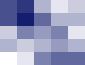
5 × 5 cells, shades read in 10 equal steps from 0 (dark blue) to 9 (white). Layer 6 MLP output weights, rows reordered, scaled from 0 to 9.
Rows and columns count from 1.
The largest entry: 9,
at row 5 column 1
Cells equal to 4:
3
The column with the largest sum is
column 5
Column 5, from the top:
7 6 8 6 3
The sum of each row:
24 17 28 30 27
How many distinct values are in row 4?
3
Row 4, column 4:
5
